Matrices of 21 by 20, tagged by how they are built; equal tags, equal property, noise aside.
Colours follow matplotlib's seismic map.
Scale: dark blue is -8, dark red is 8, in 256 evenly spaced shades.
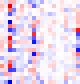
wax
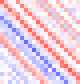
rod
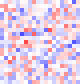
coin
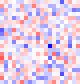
coin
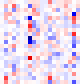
wax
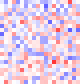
coin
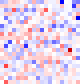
coin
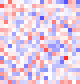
coin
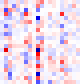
wax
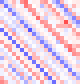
rod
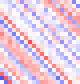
rod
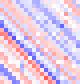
rod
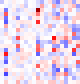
wax
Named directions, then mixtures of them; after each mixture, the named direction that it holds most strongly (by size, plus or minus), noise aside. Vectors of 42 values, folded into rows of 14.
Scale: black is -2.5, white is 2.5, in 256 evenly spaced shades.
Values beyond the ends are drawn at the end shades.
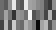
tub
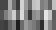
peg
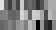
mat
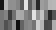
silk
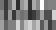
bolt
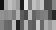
mat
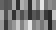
bolt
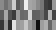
tub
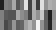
silk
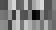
bolt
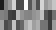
silk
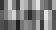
peg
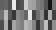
tub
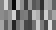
tub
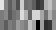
mat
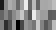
silk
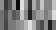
bolt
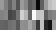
mat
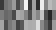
silk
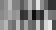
mat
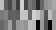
mat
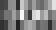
peg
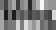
bolt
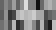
silk
